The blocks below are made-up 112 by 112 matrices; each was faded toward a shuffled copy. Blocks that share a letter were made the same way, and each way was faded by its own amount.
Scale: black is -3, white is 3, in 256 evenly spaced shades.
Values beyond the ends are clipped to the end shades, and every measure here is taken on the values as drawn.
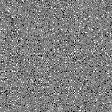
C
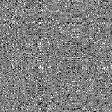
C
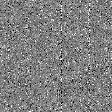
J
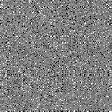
C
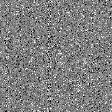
J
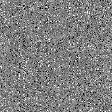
J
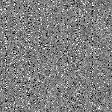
J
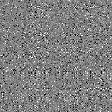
C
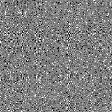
C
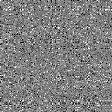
C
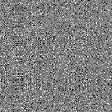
C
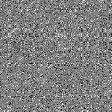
C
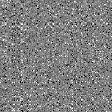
C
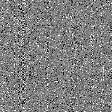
J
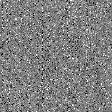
J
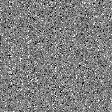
J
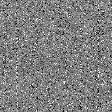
J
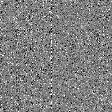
J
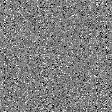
J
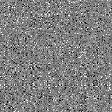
C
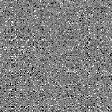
C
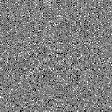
C
